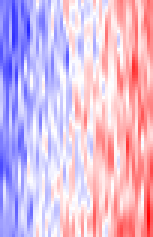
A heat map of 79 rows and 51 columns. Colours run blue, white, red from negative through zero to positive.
The grain runs up and down. The ninth with the highest average is the bottom right. There is an overall slope up to the right.
